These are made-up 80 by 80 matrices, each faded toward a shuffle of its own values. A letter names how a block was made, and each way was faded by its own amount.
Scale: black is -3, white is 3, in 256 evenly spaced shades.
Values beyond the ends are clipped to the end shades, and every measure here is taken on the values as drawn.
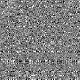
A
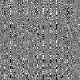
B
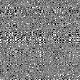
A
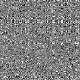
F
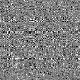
A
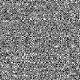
F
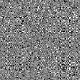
A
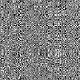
B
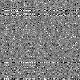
A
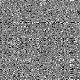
F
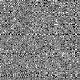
F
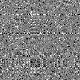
F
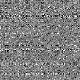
A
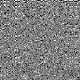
F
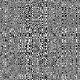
B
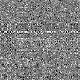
F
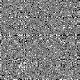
F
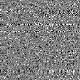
F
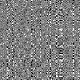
B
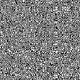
F
